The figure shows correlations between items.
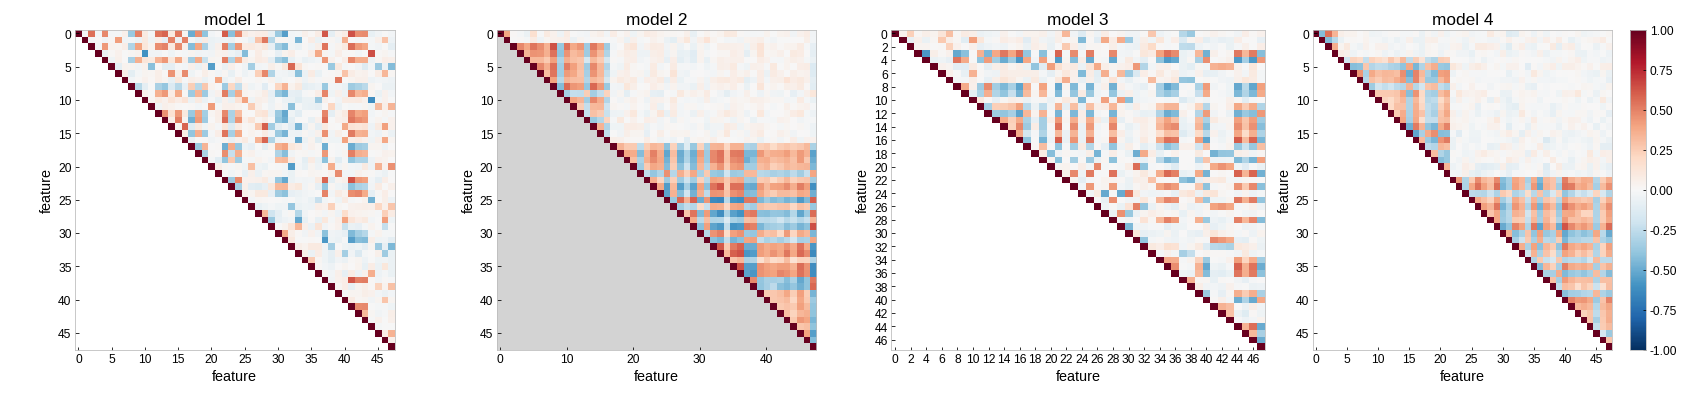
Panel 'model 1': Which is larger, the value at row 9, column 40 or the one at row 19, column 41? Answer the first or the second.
the first
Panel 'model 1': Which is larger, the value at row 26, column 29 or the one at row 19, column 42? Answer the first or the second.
the first
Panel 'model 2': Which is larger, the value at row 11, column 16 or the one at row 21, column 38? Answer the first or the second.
the second
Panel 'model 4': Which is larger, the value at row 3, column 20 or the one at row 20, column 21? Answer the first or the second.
the second
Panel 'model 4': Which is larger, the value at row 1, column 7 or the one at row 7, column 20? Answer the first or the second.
the second
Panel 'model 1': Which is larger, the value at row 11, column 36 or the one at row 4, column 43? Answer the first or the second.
the second
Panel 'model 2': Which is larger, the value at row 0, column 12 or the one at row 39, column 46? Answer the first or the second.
the second
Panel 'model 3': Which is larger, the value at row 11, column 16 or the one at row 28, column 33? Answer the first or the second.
the first
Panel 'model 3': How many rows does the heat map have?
48
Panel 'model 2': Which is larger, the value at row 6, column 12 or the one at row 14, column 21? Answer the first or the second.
the first
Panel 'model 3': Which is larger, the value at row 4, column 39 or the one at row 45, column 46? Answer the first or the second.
the second
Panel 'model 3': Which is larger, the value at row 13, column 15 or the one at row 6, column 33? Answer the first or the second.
the first
